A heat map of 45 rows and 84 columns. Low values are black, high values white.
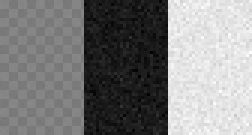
It is made of 1 by 3 panels. Panel 1,1: middling, checkered, faint in contrast. Panel 1,2: very low, fine-grained, faint in contrast. Panel 1,3: very high, fine-grained, faint in contrast.
